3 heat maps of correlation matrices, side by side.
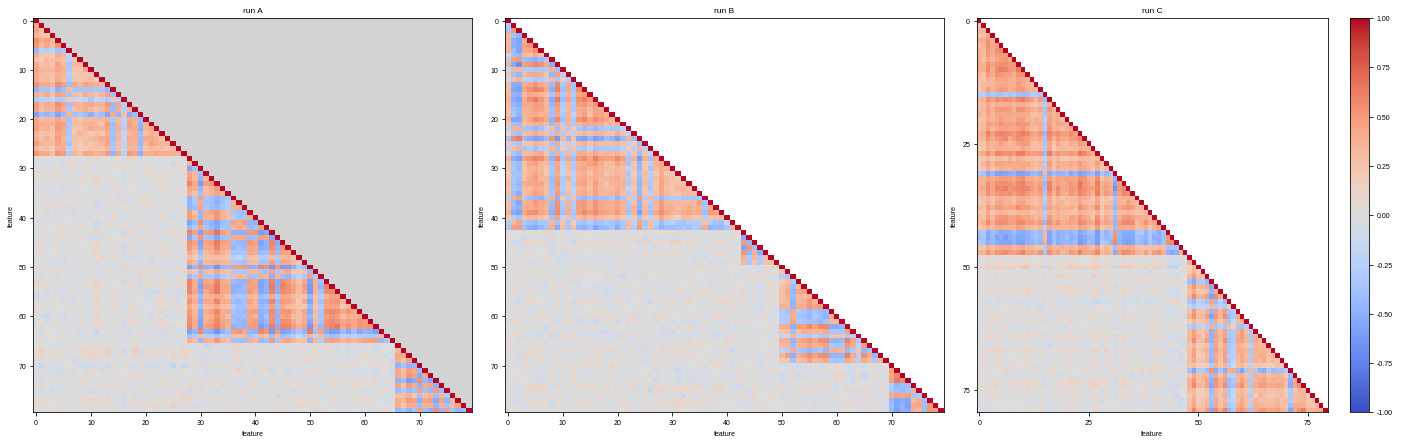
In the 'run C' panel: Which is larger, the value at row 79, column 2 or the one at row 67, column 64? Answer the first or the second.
the second
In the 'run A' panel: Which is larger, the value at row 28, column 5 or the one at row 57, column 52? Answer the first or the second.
the first
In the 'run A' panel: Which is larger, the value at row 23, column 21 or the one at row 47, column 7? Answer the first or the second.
the first
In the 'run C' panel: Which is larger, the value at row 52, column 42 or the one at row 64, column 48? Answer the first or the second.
the second
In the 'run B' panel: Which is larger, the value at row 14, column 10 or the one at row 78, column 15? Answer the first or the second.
the second
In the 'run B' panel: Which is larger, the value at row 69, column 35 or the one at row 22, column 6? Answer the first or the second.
the first
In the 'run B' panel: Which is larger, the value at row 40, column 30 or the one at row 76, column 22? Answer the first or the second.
the first
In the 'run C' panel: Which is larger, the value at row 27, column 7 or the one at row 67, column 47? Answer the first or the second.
the first
